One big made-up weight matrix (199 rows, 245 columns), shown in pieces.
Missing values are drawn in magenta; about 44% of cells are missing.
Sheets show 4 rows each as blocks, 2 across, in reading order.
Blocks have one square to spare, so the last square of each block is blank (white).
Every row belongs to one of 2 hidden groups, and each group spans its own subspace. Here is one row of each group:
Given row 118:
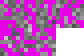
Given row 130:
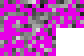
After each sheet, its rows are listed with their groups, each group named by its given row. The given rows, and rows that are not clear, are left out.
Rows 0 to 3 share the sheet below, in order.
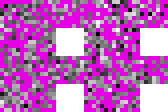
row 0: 130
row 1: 130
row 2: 118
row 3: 118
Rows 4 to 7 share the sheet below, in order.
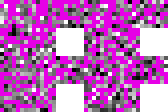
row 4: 118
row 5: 130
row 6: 130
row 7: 130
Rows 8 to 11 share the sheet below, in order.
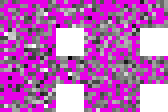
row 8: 118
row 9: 130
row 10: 118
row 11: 118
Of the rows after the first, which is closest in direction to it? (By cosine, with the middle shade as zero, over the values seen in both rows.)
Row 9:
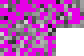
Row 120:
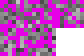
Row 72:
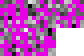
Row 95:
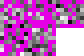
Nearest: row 120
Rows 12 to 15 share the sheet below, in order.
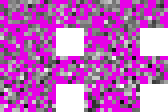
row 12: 130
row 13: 118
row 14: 118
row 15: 118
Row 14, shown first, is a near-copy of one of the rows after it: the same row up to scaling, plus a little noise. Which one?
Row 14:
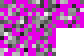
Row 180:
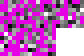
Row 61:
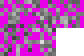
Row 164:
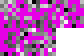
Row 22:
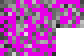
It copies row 180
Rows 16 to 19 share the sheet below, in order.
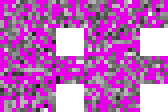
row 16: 130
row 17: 130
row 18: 130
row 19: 130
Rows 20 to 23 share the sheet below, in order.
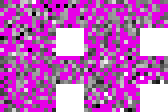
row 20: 118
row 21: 118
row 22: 118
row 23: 130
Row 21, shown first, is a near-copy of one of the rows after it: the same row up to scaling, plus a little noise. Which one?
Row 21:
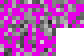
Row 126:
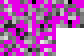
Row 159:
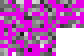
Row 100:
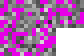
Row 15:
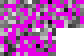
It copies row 15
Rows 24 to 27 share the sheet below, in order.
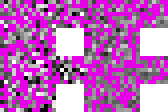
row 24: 130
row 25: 118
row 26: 130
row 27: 130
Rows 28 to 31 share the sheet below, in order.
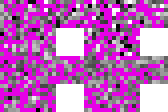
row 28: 130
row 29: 130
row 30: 130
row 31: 118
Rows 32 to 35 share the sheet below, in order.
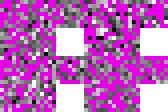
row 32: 130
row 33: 118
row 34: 130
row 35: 118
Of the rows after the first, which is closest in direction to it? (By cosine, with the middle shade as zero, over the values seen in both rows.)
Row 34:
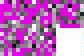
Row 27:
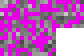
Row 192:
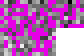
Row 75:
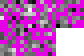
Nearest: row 27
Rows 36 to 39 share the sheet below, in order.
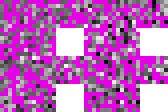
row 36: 118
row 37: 118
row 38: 118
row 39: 130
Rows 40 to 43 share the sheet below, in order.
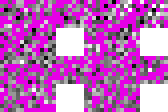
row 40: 118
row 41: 130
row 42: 130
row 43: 130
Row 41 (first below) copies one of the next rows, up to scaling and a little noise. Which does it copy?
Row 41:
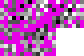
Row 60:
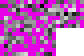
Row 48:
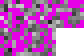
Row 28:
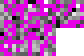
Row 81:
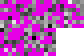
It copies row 28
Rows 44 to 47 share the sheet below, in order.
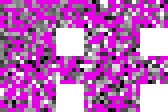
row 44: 118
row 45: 118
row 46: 130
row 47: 130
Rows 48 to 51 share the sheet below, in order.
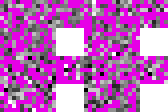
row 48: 130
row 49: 118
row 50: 118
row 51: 118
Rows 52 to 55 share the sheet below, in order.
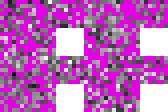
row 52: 118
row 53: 118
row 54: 130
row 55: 118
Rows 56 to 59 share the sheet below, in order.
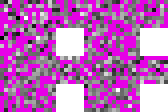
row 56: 130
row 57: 130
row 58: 118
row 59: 130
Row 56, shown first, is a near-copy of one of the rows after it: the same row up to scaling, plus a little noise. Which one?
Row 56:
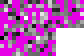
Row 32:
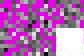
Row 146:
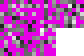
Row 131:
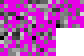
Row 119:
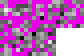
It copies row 131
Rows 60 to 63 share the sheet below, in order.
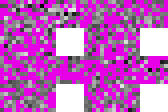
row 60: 130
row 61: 118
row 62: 118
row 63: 130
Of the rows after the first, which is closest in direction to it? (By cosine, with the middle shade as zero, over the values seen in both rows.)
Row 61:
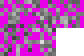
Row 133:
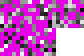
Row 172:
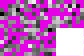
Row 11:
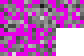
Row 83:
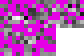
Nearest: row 133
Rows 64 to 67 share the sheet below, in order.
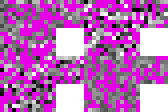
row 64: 118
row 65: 130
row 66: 130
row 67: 118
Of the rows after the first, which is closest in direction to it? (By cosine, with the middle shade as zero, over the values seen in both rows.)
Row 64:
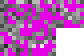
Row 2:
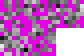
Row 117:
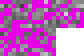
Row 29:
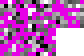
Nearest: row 117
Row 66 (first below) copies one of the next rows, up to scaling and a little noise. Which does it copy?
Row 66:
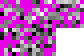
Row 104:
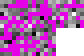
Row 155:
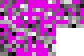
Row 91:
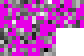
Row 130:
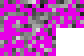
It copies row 91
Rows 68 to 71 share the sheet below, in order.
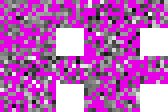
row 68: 130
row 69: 130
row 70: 130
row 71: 130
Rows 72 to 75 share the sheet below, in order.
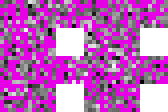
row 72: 130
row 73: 118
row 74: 118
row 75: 130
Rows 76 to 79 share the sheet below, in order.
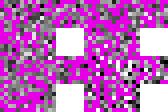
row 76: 130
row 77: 118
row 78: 118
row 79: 118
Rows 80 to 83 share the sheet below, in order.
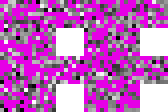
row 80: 130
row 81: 130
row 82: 118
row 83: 130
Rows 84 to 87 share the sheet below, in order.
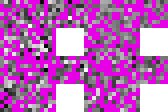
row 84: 118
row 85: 118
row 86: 118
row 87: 130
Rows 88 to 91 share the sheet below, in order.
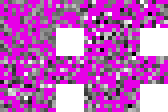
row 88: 118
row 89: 130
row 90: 130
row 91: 130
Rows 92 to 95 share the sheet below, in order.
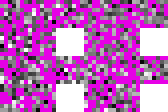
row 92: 118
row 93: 130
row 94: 130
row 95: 118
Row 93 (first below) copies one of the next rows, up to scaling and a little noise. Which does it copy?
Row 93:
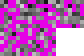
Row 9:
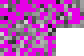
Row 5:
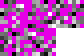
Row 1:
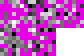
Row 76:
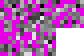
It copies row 1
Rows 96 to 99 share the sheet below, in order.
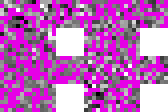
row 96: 130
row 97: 118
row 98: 118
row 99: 118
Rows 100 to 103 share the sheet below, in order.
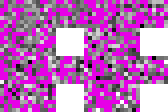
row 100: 118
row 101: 118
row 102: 130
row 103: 130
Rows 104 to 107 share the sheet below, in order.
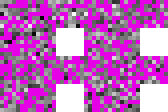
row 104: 130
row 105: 130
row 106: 118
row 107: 118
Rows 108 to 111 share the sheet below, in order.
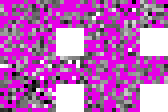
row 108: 118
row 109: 130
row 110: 130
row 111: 118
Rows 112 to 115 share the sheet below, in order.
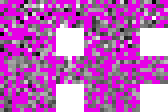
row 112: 118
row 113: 118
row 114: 118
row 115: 130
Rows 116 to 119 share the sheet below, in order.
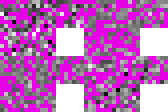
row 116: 130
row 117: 130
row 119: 130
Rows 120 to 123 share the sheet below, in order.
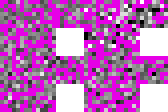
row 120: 118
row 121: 130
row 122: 130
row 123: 118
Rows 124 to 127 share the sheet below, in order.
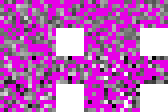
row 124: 130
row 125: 118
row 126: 118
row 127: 118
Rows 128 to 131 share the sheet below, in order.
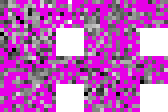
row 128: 118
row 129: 118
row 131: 130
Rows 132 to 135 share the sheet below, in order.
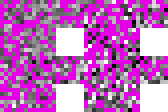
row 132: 118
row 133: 118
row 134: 118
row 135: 130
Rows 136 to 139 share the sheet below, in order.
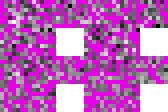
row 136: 130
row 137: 118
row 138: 130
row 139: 130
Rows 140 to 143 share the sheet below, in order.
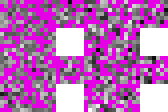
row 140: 118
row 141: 118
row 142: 118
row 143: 118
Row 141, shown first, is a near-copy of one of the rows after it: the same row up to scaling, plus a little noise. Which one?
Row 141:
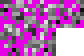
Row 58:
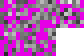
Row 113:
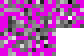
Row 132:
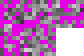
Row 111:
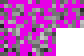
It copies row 111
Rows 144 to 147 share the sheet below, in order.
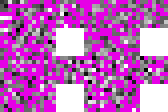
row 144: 130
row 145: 118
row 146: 130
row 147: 130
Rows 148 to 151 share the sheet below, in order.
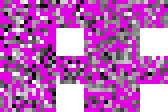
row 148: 118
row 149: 118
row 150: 130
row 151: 118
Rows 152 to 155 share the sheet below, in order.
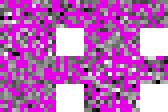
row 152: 130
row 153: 130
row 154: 118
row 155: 130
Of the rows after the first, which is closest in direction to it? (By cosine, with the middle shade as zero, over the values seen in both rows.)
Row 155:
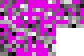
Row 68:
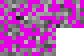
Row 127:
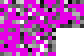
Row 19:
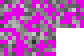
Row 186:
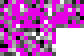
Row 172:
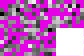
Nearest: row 19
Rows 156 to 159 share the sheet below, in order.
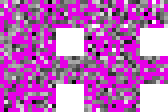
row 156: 130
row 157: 118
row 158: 118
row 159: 118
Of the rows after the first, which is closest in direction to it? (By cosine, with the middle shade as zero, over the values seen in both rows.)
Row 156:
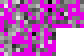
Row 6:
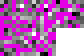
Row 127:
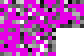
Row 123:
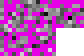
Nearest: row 123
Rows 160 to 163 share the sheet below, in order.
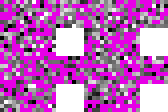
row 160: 118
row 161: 130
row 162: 118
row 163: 118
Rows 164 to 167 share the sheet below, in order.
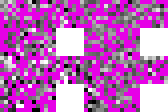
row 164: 118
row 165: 130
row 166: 118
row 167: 118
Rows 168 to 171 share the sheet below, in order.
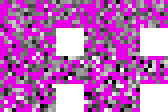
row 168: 130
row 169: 118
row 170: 118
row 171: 118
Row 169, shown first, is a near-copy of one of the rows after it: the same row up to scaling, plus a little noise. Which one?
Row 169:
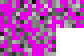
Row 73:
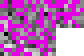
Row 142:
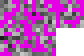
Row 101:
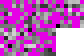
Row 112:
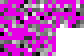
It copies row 112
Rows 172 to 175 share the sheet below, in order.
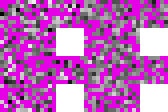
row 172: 130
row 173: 118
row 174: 118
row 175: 130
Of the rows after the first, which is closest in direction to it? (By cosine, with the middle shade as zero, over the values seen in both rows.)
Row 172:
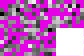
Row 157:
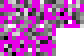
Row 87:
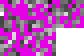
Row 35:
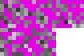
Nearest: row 35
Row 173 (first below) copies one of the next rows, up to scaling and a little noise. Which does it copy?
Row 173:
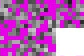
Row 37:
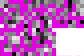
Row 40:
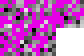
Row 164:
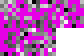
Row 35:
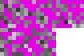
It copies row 37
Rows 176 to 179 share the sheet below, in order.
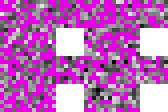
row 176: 130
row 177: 118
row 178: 118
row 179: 130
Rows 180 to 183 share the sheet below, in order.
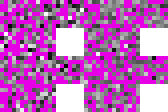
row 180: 118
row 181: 118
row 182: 118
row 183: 118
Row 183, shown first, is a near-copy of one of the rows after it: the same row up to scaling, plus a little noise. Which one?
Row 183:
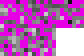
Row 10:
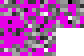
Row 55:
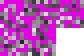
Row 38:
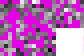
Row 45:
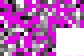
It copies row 55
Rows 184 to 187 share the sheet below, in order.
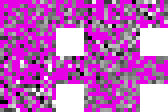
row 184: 118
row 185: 118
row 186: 130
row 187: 130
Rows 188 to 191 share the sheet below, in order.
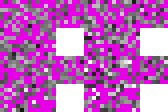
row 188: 130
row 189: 118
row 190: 118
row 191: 130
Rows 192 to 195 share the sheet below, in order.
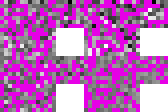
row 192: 118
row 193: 118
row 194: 118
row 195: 130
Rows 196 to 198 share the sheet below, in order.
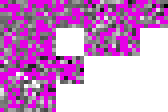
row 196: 118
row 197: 130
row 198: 130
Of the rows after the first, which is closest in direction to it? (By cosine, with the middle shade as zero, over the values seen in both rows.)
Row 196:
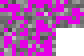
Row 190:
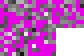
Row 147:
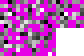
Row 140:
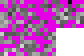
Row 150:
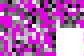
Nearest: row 190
